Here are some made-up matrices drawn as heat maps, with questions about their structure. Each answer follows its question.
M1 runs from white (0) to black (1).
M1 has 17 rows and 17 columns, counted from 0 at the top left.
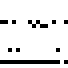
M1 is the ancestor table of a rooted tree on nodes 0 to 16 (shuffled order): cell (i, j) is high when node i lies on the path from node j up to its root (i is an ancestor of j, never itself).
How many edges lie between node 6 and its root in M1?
1
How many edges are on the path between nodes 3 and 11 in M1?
4
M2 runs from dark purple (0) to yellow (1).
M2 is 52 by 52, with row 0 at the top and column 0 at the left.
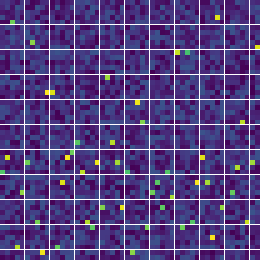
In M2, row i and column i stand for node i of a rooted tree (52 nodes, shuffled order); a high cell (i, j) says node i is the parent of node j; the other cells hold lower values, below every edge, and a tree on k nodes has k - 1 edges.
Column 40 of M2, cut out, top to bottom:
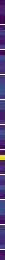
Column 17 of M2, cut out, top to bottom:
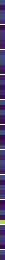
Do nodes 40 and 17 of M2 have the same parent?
no
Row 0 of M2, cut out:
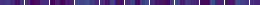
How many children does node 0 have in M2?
0
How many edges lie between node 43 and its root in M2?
6
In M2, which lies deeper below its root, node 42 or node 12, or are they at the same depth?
node 42
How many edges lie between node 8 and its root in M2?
5
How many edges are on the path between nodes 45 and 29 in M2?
1
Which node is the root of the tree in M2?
45
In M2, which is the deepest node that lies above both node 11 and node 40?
36
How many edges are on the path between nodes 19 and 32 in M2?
1
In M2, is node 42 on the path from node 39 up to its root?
no
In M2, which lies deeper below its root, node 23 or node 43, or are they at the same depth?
node 43
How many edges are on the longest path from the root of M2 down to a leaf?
6
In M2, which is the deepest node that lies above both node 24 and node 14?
41
